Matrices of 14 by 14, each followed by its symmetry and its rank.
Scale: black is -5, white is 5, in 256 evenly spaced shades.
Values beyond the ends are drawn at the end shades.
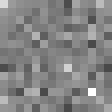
symmetric, rank three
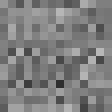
neither, rank three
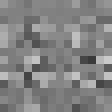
neither, rank three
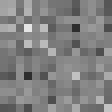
symmetric, rank three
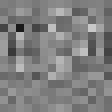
neither, rank three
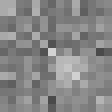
symmetric, rank three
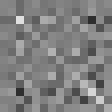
symmetric, rank three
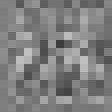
neither, rank three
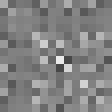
symmetric, rank three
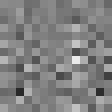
neither, rank three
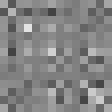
symmetric, rank three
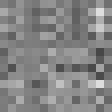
neither, rank three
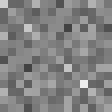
symmetric, rank three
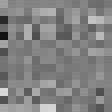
neither, rank three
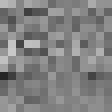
neither, rank three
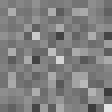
symmetric, rank three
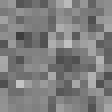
neither, rank three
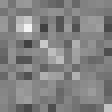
symmetric, rank three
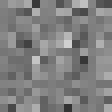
neither, rank three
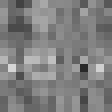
neither, rank three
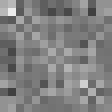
symmetric, rank three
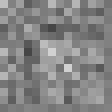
symmetric, rank three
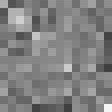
symmetric, rank three
